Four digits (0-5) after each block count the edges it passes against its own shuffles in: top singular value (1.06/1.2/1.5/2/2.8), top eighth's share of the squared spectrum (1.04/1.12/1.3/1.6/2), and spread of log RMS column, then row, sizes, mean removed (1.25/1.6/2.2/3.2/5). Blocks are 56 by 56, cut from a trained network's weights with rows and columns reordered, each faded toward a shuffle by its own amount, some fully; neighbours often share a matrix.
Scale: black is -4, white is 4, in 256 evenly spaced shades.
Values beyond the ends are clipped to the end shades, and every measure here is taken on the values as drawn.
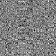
3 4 1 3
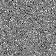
2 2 0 1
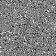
1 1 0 0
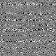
4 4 1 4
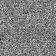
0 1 0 0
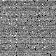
3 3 1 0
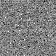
0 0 0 0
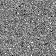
0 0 0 0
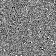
0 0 0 0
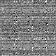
4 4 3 1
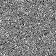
0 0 0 0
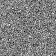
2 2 0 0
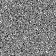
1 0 0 0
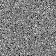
0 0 0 0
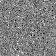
0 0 0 0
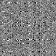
3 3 1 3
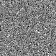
0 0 0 0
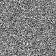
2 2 0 0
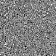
2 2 1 0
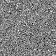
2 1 0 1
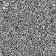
3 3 1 0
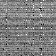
4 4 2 1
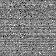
3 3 1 0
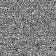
1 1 0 0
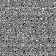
1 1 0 0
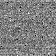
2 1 1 0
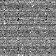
3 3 2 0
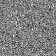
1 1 0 0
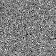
1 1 0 0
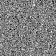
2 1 0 0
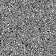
1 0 0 0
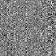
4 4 3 1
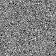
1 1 0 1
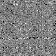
2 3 0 2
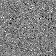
1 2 0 1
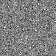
1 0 0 1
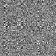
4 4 2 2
